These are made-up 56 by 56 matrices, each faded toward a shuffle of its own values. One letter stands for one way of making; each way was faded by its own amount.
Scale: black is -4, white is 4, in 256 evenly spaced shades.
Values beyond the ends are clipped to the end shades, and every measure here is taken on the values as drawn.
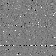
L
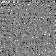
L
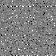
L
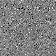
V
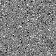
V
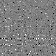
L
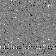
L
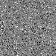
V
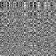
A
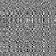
A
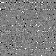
L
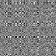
A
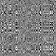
A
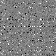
L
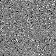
V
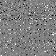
L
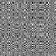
A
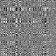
A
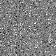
V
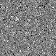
V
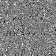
V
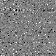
L
